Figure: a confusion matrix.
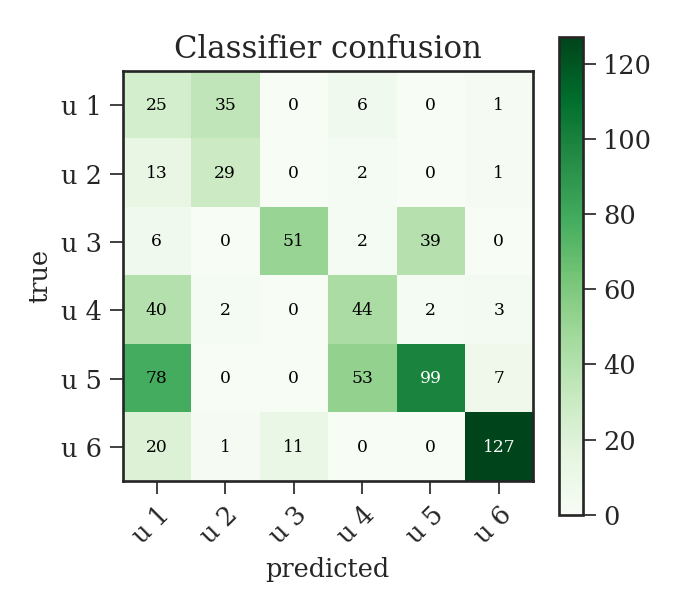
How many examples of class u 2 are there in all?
45
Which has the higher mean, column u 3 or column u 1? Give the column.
u 1
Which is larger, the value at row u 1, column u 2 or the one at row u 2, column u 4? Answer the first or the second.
the first
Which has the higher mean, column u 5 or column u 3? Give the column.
u 5
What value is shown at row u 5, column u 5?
99
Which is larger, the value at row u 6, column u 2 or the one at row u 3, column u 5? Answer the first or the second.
the second
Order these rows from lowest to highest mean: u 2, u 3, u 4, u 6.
u 2, u 4, u 3, u 6
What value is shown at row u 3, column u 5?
39
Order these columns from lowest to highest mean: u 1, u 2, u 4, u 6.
u 2, u 4, u 6, u 1
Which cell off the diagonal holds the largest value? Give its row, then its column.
u 5, u 1
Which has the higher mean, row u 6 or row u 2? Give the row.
u 6
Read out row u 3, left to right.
6 0 51 2 39 0
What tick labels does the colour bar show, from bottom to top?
0, 20, 40, 60, 80, 100, 120
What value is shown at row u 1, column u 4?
6
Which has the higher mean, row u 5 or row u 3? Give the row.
u 5
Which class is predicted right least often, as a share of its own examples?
u 1
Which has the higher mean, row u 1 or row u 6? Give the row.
u 6
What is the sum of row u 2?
45
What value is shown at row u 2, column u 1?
13
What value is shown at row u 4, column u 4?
44
